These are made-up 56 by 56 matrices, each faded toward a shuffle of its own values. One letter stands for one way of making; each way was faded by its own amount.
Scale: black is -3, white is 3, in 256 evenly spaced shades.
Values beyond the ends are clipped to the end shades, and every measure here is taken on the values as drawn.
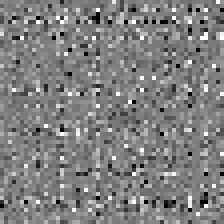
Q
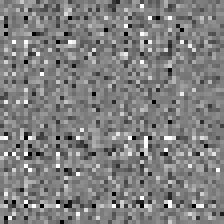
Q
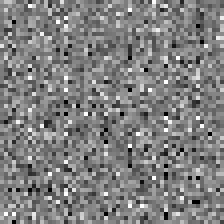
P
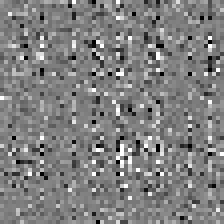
Q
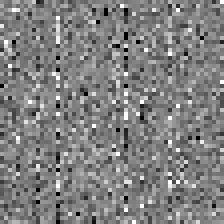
P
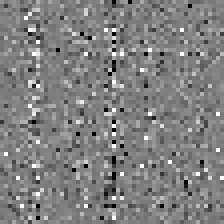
Q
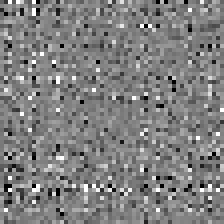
Q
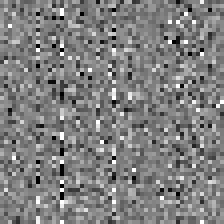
P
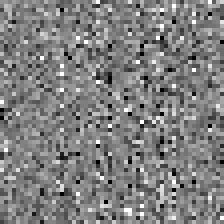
P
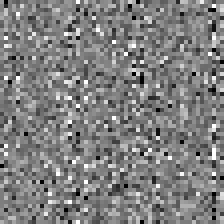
P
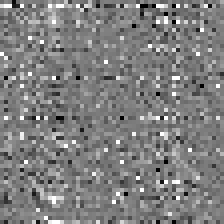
Q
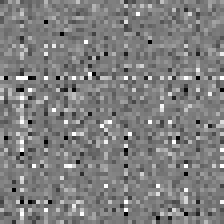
Q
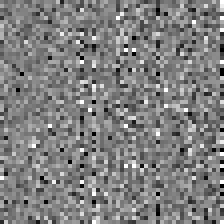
P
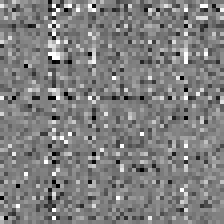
Q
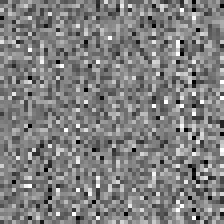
P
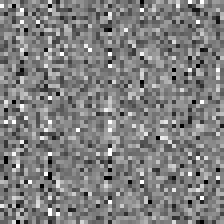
P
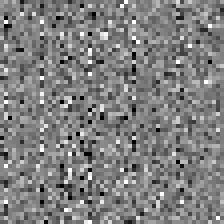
P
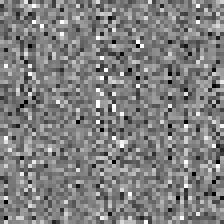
P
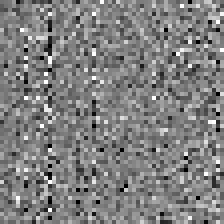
P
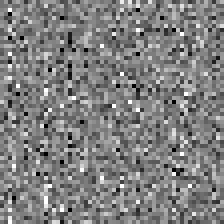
P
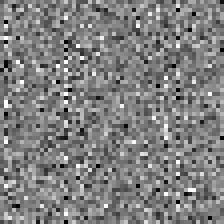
P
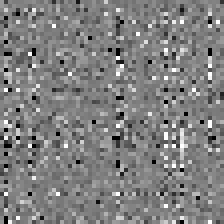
Q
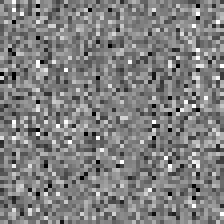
P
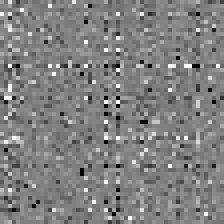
Q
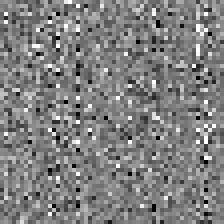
P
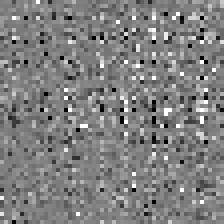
Q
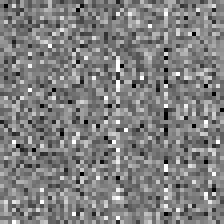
P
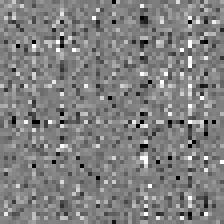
Q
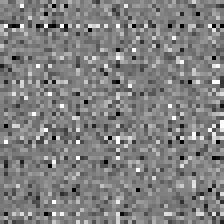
Q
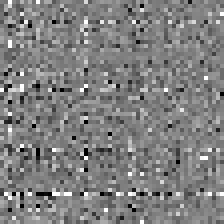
Q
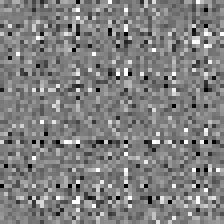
Q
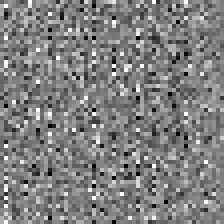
P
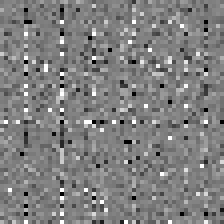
Q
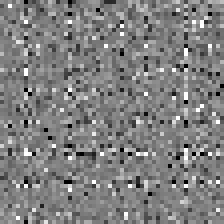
Q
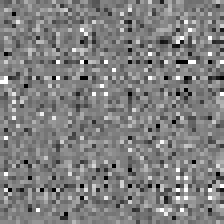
Q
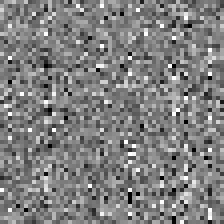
P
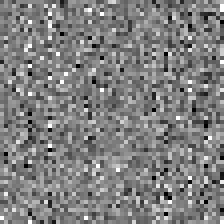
P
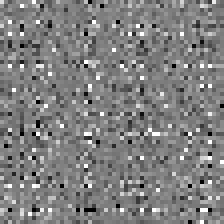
Q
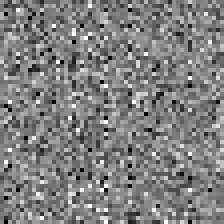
P
